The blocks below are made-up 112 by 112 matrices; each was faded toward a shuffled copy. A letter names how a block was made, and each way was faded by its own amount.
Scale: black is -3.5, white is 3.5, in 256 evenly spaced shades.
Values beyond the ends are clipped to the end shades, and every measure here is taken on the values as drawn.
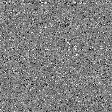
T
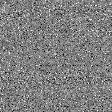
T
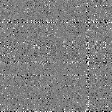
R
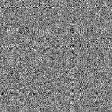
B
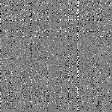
R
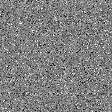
T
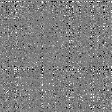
R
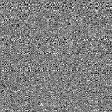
B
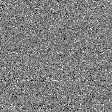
T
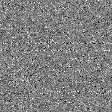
T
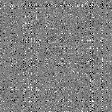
R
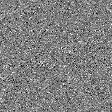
T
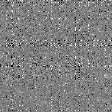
R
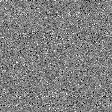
T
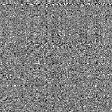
B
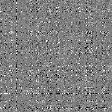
R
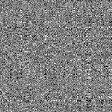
B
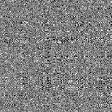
B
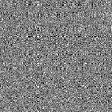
B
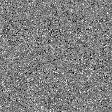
T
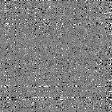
R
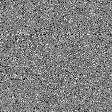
T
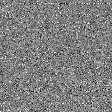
T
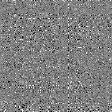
R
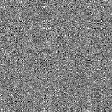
B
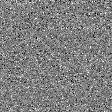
T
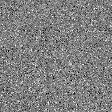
T
